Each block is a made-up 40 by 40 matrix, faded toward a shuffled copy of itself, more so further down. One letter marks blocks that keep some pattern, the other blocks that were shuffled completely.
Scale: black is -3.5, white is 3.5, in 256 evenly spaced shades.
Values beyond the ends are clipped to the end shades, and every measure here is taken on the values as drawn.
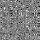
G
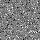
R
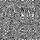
G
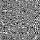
G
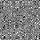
G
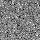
R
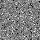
R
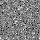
R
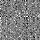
G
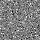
R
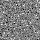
R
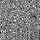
G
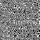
G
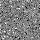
R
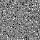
G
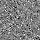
R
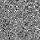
G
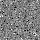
R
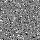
R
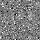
G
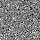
R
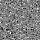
G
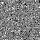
R
